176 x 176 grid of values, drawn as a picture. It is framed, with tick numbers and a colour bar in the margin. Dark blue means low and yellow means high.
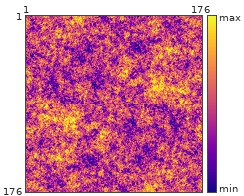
A half turn leaves it unchanged. There is no overall slope. There are no regular stripes. The texture is blotchy. The values follow a bell shape.
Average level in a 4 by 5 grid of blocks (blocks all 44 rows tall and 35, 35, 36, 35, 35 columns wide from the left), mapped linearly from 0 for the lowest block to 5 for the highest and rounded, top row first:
2 2 1 2 3
1 0 2 5 4
4 5 2 0 1
3 2 1 2 2
